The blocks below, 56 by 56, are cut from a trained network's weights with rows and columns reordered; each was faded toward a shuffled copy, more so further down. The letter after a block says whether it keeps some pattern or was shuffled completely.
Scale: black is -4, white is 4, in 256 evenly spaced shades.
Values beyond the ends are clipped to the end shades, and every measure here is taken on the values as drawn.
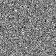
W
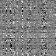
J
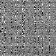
J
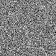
W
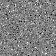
W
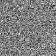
J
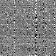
J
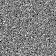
W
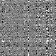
J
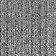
J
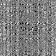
J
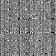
J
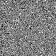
W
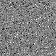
W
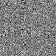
J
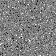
W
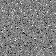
W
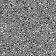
W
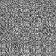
J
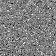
W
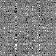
J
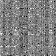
J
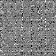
J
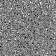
W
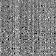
J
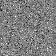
W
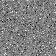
W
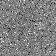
W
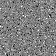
W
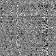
J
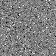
W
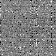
J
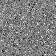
W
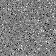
W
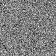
W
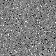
W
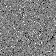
W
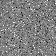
W
